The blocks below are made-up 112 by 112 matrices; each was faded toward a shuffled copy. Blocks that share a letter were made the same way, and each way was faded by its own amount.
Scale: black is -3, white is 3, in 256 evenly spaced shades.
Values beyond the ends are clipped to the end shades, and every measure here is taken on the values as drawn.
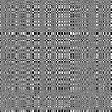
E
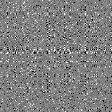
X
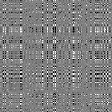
E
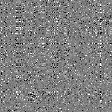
X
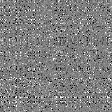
X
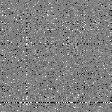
X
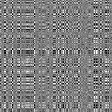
E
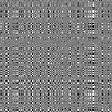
E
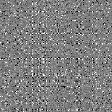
X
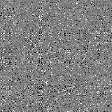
X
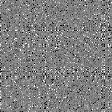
X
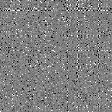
X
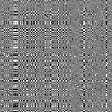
E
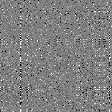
X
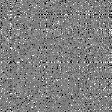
X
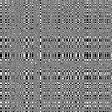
E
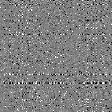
X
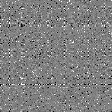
X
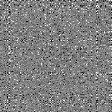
X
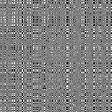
E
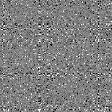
X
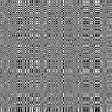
E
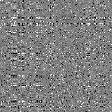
X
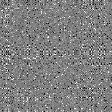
X
